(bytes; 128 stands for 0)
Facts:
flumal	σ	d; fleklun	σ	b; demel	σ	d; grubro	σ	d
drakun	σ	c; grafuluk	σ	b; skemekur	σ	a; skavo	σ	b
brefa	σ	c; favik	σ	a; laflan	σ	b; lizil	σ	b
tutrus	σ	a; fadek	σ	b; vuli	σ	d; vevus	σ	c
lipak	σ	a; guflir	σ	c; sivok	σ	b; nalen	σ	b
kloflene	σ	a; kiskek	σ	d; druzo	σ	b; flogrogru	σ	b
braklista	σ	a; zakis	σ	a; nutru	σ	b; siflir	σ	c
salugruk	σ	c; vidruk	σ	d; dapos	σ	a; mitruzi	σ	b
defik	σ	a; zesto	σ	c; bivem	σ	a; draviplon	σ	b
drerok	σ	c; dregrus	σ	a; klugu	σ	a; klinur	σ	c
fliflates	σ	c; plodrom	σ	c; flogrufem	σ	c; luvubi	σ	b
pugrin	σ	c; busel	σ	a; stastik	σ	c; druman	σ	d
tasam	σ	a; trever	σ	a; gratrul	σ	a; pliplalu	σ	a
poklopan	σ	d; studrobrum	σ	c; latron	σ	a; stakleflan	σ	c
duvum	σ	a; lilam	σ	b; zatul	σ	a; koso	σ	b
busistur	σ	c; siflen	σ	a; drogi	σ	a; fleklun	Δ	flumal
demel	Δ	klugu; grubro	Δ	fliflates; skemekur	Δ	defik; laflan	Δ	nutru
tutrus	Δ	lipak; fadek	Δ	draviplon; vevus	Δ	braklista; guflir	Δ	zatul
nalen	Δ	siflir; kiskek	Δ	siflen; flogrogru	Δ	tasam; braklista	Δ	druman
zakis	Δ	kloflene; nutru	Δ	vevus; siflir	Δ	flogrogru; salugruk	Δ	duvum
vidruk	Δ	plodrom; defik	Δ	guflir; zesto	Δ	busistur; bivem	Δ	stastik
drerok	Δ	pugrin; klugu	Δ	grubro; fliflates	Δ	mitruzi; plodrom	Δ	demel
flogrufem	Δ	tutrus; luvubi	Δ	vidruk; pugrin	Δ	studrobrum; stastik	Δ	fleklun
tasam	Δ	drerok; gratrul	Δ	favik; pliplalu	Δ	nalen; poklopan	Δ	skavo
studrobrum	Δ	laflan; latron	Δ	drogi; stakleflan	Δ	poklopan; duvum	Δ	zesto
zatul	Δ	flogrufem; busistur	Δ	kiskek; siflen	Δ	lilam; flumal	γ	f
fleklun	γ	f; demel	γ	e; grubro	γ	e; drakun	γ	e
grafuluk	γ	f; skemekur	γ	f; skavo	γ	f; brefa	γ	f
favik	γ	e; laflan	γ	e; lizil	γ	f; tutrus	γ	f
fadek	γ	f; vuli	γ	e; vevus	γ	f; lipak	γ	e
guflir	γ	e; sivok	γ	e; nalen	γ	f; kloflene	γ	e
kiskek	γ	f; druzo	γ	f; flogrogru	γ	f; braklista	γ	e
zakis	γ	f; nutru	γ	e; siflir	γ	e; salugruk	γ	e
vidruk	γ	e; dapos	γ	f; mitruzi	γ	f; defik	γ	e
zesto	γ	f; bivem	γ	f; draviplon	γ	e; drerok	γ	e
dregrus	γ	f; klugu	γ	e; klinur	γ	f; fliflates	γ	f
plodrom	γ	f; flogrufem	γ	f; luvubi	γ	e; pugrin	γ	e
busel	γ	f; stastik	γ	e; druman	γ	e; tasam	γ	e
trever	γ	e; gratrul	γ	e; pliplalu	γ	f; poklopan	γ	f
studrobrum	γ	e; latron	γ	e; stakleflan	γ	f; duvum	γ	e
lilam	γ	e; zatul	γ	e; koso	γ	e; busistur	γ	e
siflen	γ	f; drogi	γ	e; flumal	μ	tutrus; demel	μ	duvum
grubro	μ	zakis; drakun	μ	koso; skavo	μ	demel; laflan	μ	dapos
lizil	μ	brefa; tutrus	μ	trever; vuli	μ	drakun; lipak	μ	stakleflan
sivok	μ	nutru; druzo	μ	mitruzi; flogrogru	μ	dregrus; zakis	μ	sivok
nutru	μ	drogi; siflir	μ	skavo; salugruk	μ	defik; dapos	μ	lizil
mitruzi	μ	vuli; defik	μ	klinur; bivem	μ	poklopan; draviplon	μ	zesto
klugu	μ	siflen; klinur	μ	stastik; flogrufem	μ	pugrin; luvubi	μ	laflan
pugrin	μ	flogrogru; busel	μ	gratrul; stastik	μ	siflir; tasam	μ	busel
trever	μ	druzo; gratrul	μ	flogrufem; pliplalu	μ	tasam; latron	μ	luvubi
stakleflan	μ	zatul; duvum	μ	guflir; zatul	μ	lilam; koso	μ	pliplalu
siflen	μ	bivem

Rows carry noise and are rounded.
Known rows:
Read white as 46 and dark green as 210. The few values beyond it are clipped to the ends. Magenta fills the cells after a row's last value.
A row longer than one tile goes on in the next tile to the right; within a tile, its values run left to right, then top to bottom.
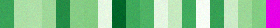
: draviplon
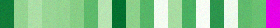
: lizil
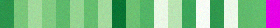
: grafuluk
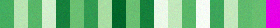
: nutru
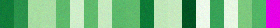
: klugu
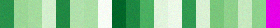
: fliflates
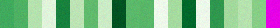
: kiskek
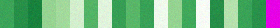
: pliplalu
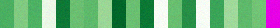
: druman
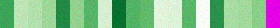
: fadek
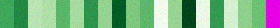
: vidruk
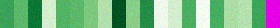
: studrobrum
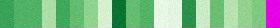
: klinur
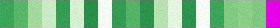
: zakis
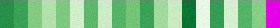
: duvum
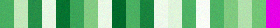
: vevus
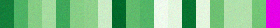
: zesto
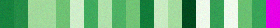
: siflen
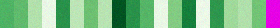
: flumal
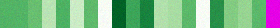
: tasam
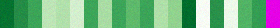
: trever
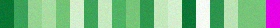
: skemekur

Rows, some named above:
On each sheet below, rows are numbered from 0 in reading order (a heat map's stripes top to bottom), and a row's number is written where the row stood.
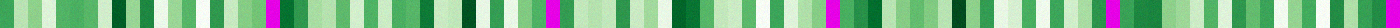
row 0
laflan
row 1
klugu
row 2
mitruzi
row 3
drerok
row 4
pliplalu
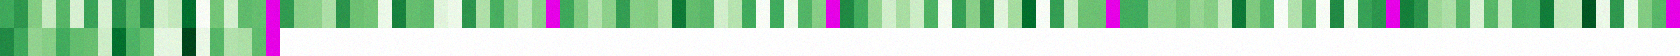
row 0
drogi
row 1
salugruk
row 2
skavo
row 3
dapos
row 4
nalen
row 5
klugu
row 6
plodrom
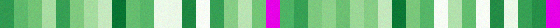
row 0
stakleflan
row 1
nalen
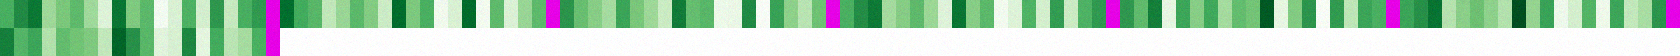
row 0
siflir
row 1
brefa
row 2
stakleflan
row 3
siflir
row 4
braklista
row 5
drerok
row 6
drakun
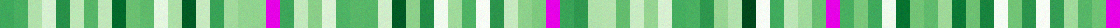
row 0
demel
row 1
laflan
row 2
lipak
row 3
druman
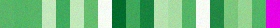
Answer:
tasam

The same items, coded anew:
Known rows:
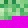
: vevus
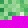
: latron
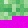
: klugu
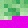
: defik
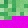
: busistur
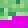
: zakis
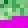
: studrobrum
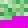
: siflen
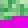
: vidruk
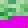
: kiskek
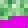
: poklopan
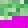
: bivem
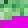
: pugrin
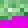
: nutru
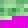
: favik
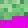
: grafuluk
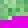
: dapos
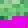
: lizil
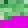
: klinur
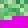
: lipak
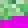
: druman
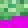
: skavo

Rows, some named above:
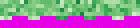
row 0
bivem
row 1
dregrus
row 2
mitruzi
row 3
demel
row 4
skemekur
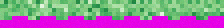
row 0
brefa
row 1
poklopan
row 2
fadek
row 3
luvubi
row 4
draviplon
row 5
latron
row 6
grafuluk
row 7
sivok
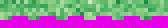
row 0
fliflates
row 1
siflir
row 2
laflan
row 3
klugu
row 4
brefa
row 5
drakun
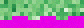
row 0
salugruk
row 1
duvum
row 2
fleklun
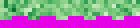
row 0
flogrufem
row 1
lilam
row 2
braklista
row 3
drogi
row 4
zatul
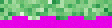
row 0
latron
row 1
bivem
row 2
druzo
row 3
laflan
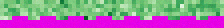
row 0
defik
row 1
trever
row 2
stakleflan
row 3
nalen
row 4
drogi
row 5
tasam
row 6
grubro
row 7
plodrom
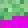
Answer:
grafuluk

